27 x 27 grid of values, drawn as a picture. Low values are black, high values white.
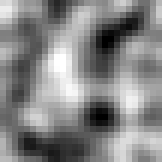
Average level on the scale: 50%. Ninth with the lowest average: bottom middle. Lone odd cells: none. Slope: none. Odd rows or columns: none.
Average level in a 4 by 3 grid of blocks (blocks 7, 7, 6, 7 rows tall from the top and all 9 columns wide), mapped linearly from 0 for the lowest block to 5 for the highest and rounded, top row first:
3 3 1 | 3 4 3 | 3 4 5 | 1 0 5
